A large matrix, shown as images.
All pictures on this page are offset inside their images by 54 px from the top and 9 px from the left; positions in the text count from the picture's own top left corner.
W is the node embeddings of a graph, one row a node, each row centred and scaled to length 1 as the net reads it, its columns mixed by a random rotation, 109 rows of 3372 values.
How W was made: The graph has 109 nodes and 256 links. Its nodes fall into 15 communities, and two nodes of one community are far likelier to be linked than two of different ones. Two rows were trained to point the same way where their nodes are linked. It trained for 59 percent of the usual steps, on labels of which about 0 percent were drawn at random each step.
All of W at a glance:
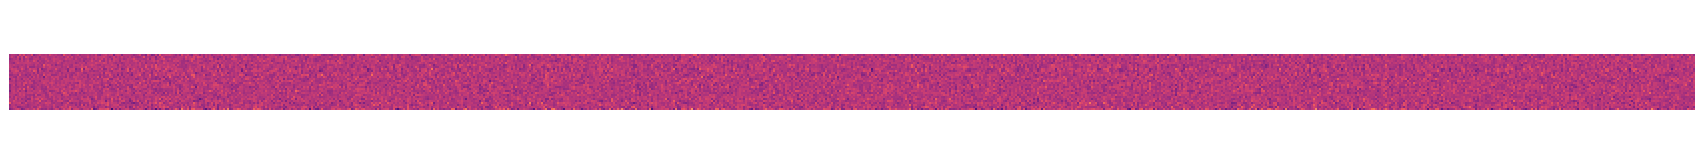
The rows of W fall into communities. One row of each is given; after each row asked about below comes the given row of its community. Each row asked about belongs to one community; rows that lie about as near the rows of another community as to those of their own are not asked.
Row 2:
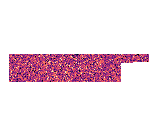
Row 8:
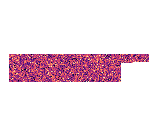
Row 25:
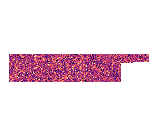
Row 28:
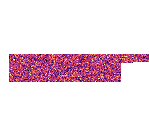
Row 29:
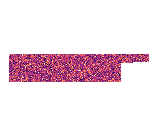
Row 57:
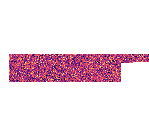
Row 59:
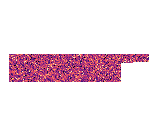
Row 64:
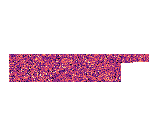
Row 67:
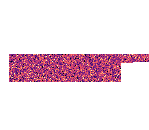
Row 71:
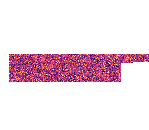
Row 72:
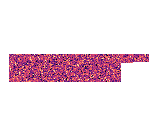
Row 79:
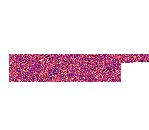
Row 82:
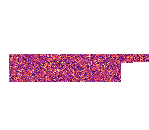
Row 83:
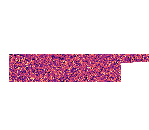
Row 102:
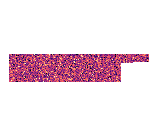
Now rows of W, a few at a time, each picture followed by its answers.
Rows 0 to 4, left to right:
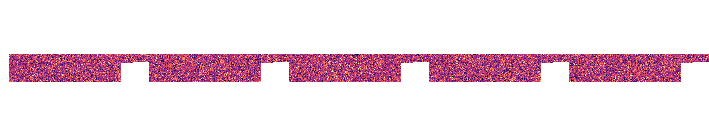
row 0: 71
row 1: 2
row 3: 71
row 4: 29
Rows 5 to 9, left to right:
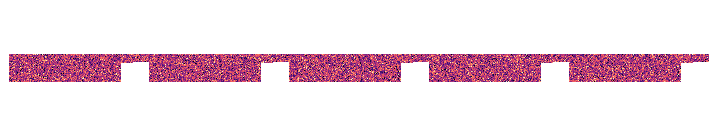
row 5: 67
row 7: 59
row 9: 67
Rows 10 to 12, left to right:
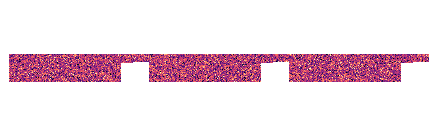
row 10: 67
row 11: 59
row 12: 102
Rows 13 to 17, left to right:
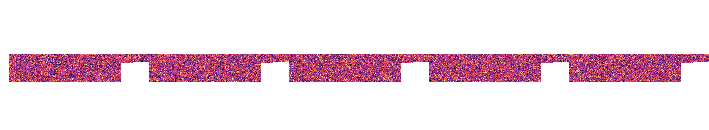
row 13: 79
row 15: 67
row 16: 2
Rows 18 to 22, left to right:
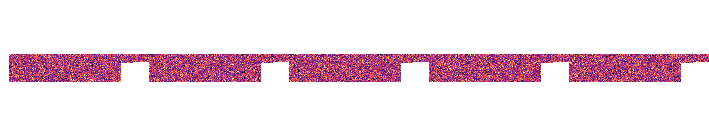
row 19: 59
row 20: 72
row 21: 102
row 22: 25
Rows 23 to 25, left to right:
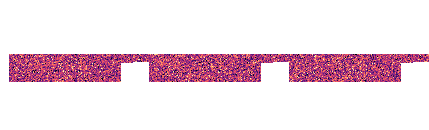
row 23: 2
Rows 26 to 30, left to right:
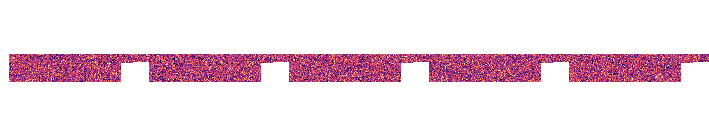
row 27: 83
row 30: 79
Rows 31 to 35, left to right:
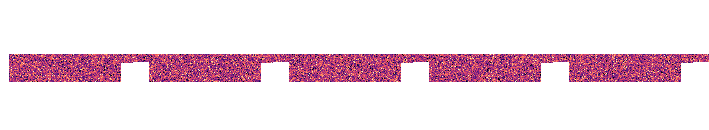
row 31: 28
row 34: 28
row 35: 64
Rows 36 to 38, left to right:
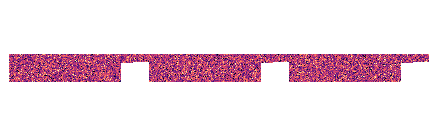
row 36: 82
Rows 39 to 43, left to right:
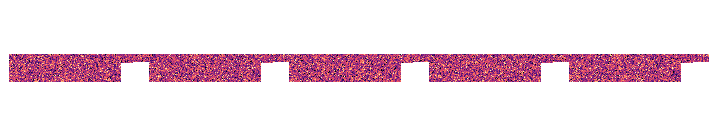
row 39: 102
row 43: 102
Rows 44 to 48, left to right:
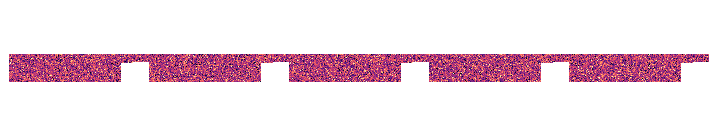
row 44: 8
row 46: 8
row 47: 29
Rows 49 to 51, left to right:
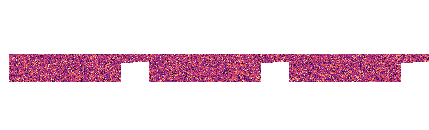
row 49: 59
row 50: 71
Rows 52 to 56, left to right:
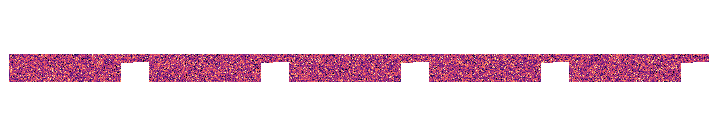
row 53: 57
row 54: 25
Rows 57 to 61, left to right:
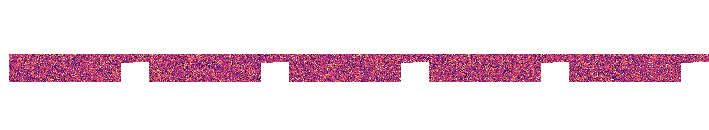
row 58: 82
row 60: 71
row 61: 64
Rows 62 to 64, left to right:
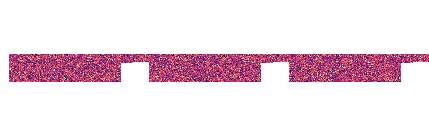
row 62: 72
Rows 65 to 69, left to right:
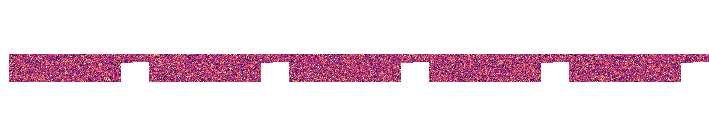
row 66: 57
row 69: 83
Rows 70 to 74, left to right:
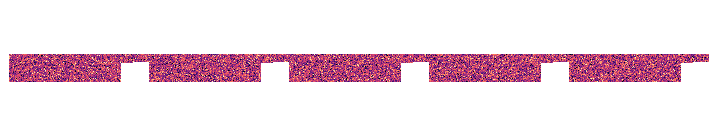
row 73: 72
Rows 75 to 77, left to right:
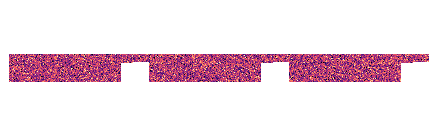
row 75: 8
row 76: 64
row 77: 71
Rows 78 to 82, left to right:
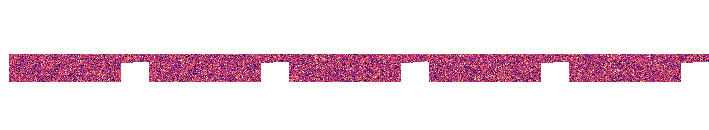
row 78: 79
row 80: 71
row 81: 29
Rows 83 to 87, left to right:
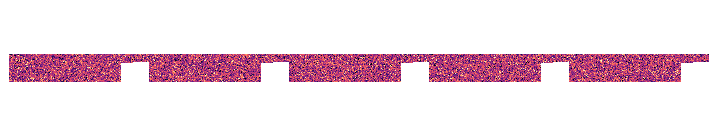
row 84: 28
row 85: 2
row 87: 79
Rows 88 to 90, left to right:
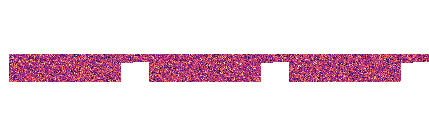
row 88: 29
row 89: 2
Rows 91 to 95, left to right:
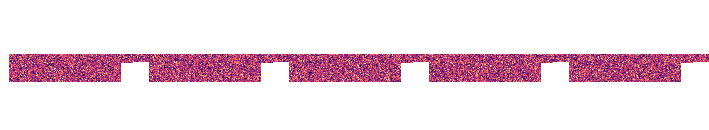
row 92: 28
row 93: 72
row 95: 72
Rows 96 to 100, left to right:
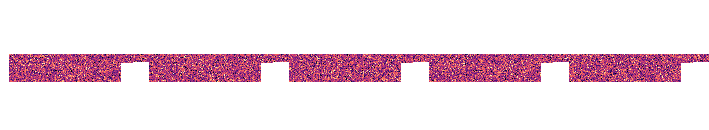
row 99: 29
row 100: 79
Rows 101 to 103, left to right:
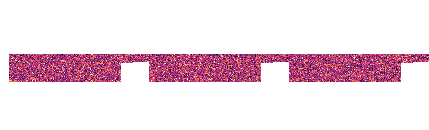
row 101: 29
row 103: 59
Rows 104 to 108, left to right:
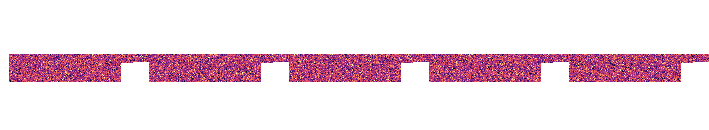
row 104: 2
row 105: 72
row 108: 59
